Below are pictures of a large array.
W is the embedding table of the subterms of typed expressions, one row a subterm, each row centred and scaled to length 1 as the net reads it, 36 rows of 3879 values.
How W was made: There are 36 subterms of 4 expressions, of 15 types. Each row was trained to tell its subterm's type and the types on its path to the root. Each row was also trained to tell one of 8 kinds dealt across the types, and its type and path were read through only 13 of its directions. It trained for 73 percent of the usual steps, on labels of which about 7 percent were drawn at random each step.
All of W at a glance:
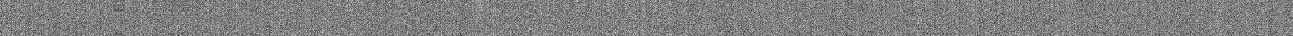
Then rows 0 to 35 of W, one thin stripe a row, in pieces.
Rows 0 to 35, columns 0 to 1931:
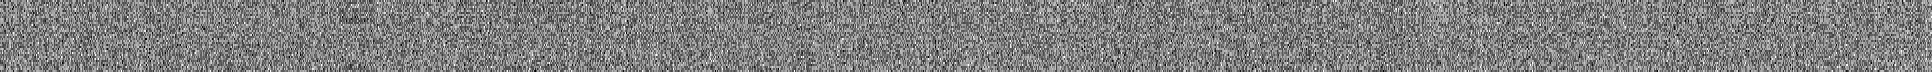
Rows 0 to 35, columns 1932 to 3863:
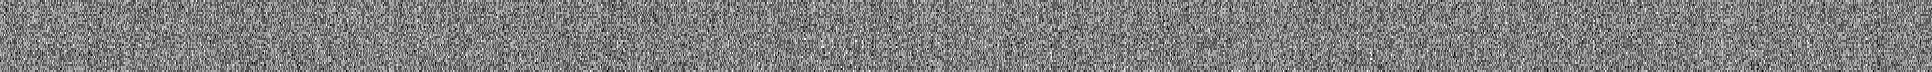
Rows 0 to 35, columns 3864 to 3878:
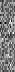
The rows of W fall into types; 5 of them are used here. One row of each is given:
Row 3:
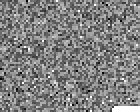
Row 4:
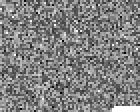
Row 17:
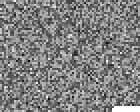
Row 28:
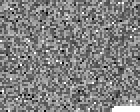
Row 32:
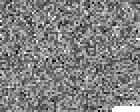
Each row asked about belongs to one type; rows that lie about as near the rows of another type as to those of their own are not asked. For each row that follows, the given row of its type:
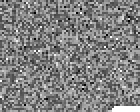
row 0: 17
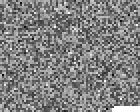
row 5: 17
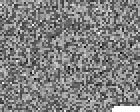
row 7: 17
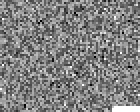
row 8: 4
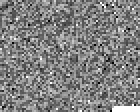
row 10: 17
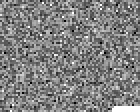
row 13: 28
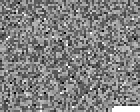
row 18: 3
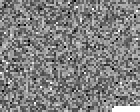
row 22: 3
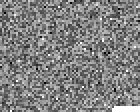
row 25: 3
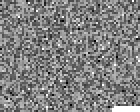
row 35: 4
